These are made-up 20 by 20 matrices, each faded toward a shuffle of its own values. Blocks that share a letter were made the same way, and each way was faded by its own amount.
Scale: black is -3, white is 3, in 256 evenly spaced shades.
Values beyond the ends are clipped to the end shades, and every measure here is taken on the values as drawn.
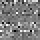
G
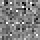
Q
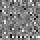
Q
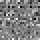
G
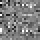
Q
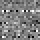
G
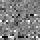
G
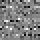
G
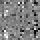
Q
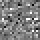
Q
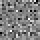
Q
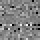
G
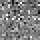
Q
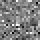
Q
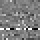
G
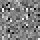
Q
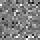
Q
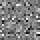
Q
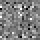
Q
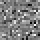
Q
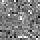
Q
